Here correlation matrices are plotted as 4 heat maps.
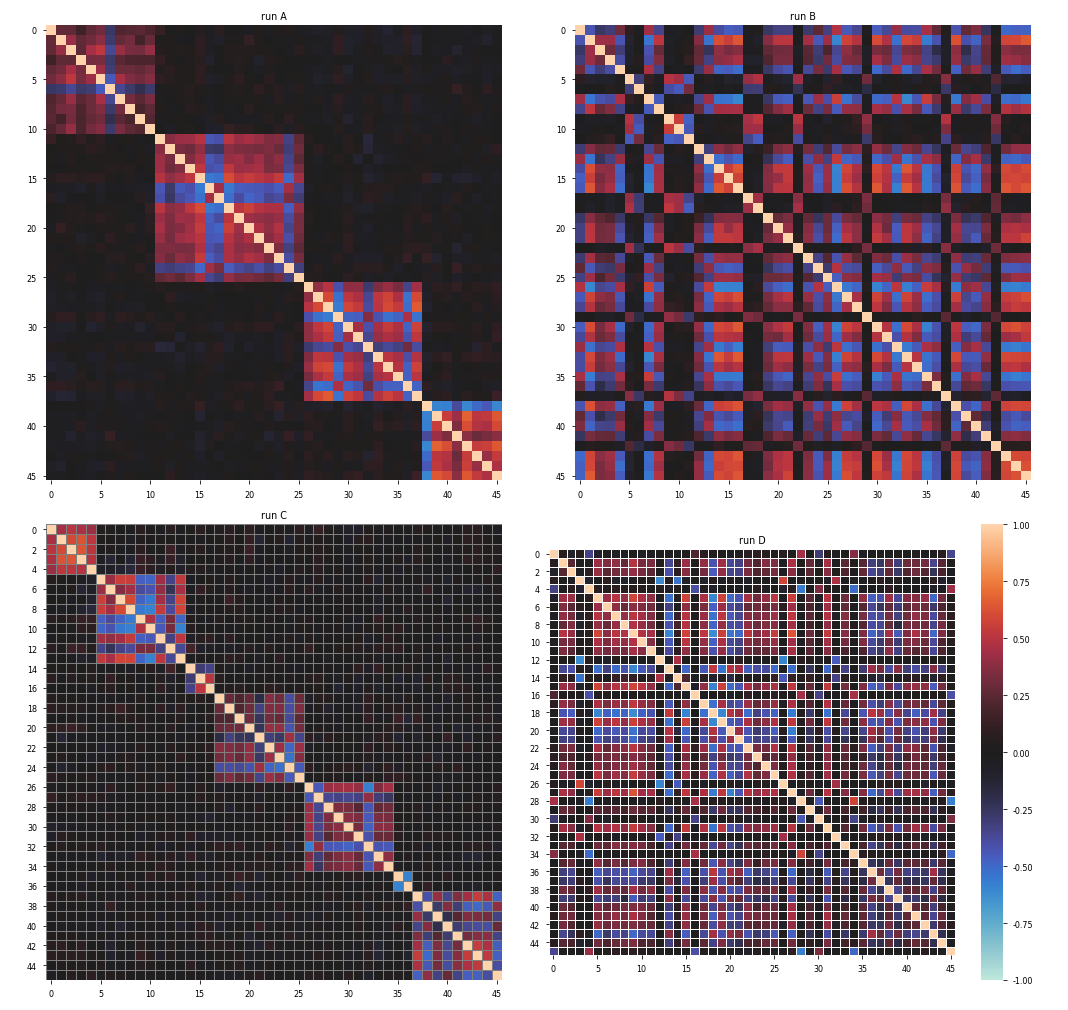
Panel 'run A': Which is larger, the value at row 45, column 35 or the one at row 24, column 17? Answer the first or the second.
the second
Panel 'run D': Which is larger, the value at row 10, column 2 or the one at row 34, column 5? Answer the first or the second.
the first
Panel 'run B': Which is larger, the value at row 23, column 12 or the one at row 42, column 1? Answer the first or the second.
the first
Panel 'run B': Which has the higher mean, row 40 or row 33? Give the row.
33
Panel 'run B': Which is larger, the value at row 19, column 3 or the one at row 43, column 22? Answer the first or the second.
the first
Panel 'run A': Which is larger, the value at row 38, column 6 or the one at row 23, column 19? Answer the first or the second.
the second
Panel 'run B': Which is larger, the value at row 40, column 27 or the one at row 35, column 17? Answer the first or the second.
the second
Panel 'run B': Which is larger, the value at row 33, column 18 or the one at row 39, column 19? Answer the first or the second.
the first
